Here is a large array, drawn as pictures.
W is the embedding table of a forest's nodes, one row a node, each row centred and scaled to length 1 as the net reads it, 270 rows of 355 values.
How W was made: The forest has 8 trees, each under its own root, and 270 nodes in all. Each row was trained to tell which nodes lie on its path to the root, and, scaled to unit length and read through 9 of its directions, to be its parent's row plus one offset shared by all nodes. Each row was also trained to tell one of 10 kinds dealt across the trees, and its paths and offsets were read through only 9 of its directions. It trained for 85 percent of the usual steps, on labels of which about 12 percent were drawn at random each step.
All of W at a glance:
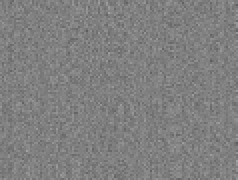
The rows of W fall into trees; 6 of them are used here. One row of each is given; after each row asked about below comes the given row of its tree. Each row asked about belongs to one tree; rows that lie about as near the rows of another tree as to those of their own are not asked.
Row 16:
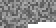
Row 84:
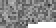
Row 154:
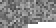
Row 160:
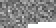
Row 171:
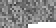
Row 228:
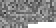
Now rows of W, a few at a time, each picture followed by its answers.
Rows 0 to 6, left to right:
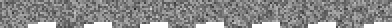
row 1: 154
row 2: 228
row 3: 160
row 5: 84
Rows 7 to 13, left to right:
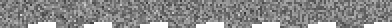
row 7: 171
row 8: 154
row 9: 171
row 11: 171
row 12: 171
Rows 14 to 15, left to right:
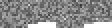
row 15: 84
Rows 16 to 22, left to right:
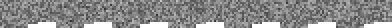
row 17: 228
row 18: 171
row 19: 171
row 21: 84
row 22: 84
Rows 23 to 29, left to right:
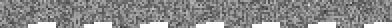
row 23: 228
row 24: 154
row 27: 171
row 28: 154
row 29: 171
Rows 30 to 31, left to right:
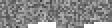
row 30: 154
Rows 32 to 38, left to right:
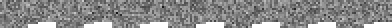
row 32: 160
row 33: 160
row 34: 228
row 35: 171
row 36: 228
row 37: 171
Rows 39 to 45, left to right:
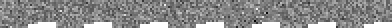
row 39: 84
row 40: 171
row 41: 228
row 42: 154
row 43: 160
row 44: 228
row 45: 228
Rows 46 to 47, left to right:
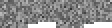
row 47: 228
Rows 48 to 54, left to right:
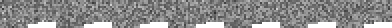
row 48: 154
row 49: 154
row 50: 84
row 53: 160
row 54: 171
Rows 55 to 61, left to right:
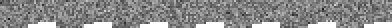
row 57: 154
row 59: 228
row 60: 160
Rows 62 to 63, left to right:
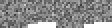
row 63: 171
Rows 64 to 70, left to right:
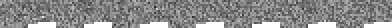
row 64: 171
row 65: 171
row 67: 160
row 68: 228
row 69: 171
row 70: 84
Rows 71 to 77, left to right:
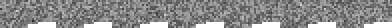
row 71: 84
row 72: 84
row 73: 160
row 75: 160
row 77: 154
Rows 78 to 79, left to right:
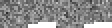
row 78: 154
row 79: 171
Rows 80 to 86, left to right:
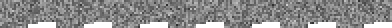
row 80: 171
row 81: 84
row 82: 171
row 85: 171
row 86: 171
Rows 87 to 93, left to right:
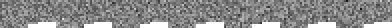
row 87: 160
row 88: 171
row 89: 160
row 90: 160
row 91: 154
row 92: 84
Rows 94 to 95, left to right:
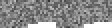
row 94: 84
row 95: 154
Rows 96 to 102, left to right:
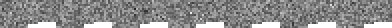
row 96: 154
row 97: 84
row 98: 171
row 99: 228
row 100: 154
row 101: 160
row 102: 171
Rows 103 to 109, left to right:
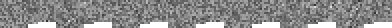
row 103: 171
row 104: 154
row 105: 160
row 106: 154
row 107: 171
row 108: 160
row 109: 84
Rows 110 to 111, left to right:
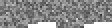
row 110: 171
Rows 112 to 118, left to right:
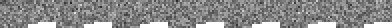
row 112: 154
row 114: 160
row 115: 154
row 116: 160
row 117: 154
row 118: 228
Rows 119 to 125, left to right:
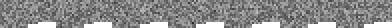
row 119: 16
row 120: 84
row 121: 154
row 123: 160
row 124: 228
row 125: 154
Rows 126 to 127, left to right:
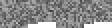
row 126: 84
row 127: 171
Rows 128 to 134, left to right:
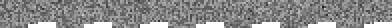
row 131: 171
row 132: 154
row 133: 160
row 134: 171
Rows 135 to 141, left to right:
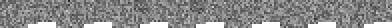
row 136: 160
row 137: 171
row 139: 228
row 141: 84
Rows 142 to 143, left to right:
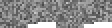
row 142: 154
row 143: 160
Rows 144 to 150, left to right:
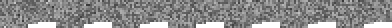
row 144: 171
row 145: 84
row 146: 154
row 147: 171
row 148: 154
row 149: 160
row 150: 84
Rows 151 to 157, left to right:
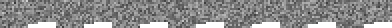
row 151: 160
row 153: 171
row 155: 160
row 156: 160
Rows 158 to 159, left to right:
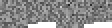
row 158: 171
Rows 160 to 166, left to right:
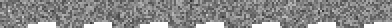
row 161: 16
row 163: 84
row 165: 84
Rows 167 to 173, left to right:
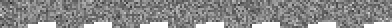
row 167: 154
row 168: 160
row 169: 154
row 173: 160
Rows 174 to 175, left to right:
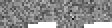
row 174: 154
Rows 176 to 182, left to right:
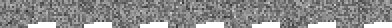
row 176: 228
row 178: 154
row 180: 154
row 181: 154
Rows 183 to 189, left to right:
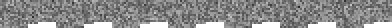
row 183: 228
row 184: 171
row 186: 160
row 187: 171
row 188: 154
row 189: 154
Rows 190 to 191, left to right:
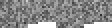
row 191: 171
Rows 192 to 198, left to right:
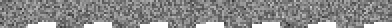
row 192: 154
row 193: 160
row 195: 84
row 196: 154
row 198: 171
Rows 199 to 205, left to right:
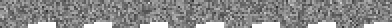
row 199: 84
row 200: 160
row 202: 84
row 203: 171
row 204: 84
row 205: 84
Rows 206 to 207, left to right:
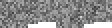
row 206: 171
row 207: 84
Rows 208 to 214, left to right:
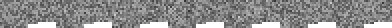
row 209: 154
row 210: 160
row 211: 84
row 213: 228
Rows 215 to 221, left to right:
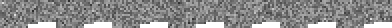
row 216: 160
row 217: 228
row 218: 154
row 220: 154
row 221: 84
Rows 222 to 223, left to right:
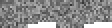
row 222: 154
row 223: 228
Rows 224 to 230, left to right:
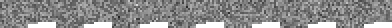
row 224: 160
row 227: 154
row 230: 84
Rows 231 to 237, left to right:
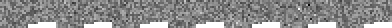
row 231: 228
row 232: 171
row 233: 154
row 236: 171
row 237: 154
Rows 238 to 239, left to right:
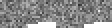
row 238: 160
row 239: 171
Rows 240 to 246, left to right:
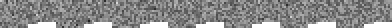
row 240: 84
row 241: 84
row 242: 171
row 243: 228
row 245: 160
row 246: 84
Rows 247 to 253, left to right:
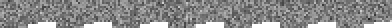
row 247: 160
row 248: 154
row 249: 84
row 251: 84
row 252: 154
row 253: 160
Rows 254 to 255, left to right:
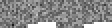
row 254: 154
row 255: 171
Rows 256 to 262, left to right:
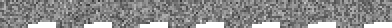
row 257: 84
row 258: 154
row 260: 84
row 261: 160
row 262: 171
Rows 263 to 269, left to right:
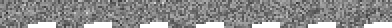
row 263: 154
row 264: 154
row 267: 171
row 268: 171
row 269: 84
